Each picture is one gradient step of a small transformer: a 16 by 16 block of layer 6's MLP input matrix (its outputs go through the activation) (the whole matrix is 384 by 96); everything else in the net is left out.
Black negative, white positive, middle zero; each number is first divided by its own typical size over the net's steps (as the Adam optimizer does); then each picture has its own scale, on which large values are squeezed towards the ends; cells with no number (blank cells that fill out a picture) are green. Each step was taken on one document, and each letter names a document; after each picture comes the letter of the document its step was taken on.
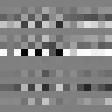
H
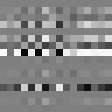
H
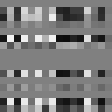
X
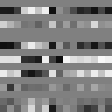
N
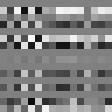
X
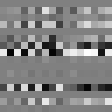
H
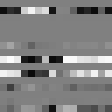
N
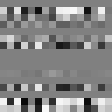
X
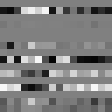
N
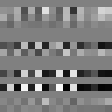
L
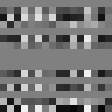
X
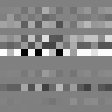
H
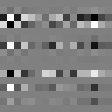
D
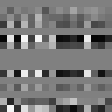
X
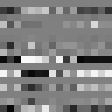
N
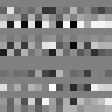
L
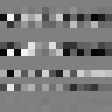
D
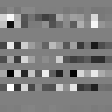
D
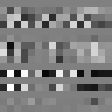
D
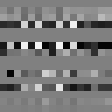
L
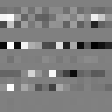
D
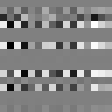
D
